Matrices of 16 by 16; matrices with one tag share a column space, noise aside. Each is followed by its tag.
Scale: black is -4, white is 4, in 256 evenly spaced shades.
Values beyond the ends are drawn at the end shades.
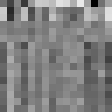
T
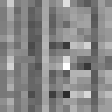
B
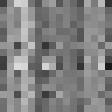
B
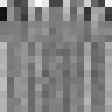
T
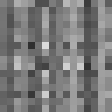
B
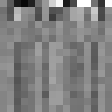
T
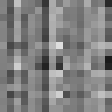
B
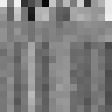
T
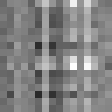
B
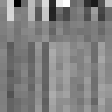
T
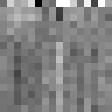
T
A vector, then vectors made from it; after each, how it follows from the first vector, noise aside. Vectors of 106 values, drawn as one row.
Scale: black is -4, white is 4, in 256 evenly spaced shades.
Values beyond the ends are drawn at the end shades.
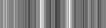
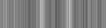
shrunk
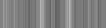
shrunk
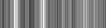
wrapped around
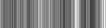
wrapped around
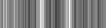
copied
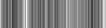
wrapped around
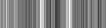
copied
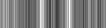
copied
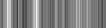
wrapped around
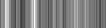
wrapped around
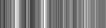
wrapped around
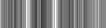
wrapped around
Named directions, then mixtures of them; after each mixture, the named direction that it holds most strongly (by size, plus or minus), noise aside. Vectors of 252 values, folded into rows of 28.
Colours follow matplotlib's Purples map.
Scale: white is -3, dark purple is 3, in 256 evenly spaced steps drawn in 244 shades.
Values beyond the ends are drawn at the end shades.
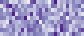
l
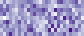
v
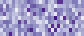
v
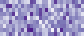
l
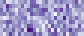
v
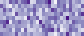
l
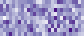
v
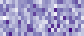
v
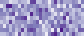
l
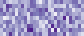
v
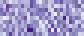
v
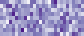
l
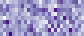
v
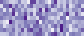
l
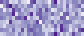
l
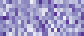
v
